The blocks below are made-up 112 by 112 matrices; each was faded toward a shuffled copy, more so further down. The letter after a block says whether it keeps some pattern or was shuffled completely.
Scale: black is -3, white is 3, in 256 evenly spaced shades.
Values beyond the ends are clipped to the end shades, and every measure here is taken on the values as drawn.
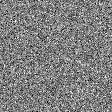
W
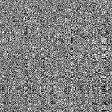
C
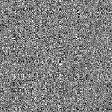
C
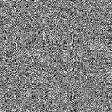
C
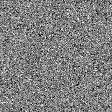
W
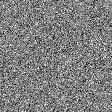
W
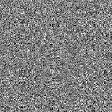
C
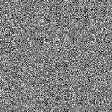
C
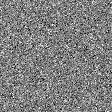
W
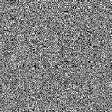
C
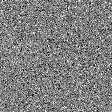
W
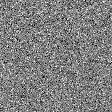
W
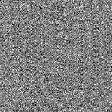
C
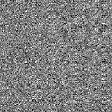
C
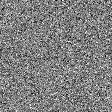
W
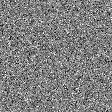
W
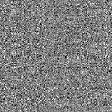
C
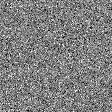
W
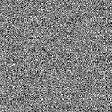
C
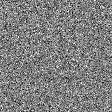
W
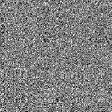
C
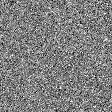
W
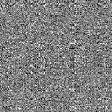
C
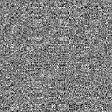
C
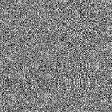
C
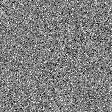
W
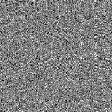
C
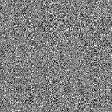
C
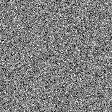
W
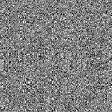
C
